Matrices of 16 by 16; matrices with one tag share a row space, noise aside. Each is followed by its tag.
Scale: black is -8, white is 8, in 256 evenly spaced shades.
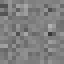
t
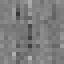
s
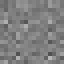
t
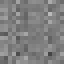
t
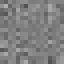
t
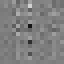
s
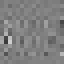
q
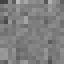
t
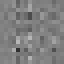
s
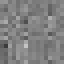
t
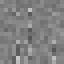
s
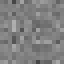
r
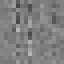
s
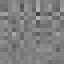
r
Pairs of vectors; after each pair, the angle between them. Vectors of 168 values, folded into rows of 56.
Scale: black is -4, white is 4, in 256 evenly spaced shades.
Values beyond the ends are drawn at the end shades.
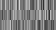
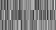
partly opposed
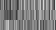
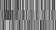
nearly parallel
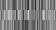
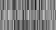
nearly parallel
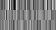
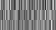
partly aligned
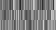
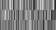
nearly opposite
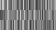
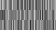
nearly parallel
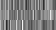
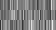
partly opposed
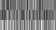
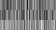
nearly parallel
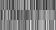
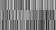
nearly opposite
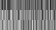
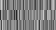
orthogonal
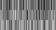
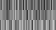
nearly parallel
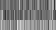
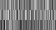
partly opposed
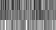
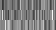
partly aligned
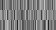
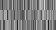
nearly parallel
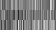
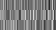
orthogonal
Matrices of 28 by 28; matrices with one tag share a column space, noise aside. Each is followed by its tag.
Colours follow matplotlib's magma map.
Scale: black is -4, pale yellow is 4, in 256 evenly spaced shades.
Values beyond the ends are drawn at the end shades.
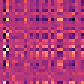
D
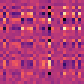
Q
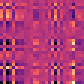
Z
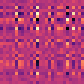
Q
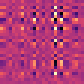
Q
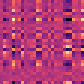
D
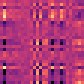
Z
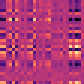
D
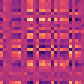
D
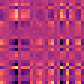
Z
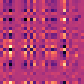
D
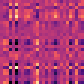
Z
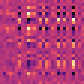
Q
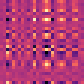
D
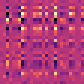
Q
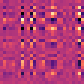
Q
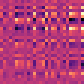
Q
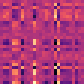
Z
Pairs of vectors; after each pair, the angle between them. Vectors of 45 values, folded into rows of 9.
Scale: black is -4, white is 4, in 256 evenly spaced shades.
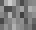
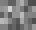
partly opposed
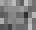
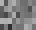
partly aligned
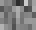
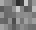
nearly parallel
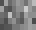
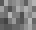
nearly parallel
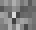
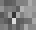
nearly opposite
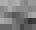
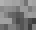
nearly parallel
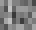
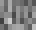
nearly parallel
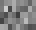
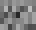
nearly parallel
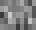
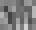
nearly opposite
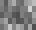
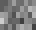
partly aligned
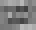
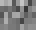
partly aligned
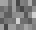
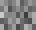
partly aligned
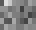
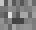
orthogonal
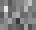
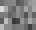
partly aligned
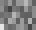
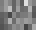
orthogonal
